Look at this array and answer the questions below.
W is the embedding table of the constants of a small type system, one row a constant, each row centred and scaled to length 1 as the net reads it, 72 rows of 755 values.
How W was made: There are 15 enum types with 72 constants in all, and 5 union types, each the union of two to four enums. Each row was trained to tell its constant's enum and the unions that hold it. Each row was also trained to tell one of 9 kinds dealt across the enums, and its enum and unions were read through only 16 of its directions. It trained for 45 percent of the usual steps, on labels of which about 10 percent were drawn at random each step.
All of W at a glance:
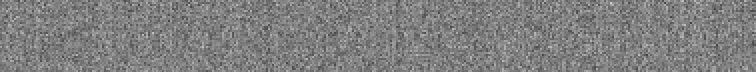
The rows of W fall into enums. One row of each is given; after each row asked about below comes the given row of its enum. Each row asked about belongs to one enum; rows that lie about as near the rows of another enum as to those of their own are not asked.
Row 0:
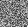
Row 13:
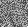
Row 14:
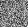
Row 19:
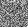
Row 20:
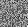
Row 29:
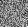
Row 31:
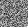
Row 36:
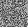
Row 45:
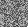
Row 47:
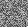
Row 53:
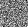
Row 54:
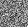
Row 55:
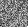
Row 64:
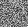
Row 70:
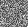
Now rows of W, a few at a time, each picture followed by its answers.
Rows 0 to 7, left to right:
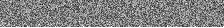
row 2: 31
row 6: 55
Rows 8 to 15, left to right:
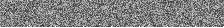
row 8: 19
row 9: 14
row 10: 45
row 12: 70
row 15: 20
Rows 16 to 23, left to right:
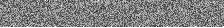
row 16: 55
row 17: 36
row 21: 19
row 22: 55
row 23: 29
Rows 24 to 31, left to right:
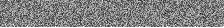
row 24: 14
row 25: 19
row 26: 13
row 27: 55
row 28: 13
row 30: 47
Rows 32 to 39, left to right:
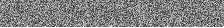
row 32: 31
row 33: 36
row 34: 45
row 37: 45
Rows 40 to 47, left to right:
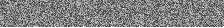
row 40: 70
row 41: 47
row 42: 14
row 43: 20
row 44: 70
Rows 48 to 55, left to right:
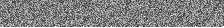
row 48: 36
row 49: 47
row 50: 45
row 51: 14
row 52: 20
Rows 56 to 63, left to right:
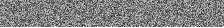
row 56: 19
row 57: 13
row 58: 70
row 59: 14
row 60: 0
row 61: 13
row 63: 55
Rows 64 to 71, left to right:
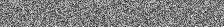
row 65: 45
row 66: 29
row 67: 54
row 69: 29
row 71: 29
